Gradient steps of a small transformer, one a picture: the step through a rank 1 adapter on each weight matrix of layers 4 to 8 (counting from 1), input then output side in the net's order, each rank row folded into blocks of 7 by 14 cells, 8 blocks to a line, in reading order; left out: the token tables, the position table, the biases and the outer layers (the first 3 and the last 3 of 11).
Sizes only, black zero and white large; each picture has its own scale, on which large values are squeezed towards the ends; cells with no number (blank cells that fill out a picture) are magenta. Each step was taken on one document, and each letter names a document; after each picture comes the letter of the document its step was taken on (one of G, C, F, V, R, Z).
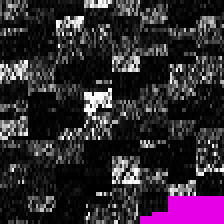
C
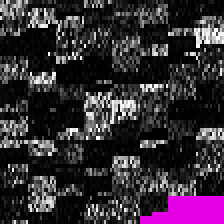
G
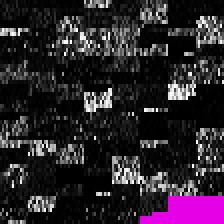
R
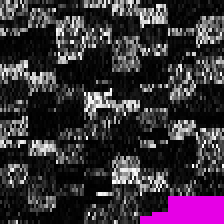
C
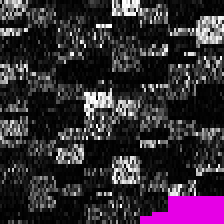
G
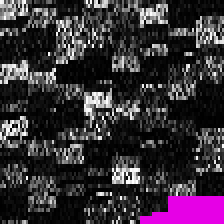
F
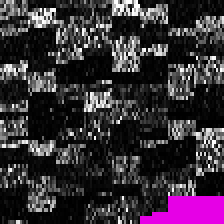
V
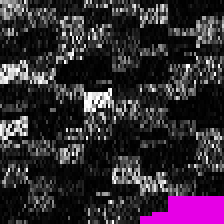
F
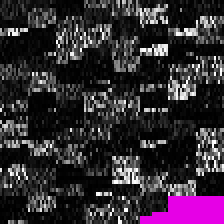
V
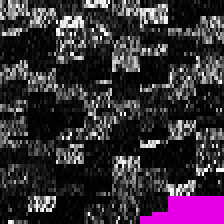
C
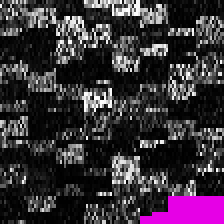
C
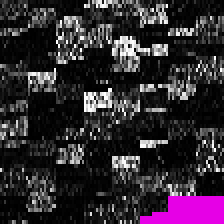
V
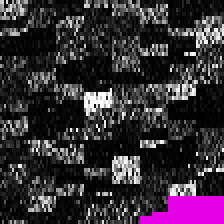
G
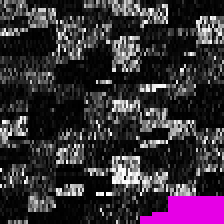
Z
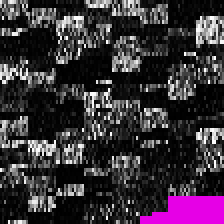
Z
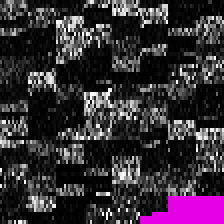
Z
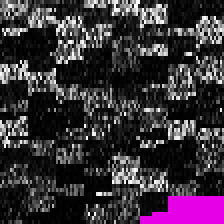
C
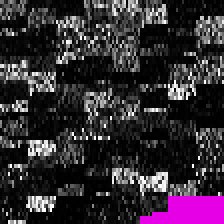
R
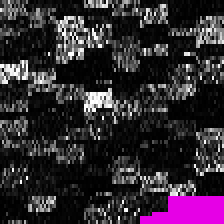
F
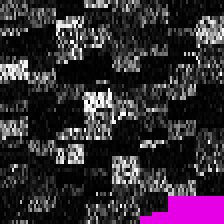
G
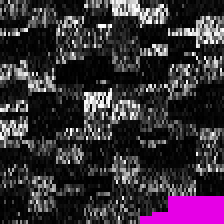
G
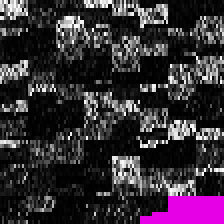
C
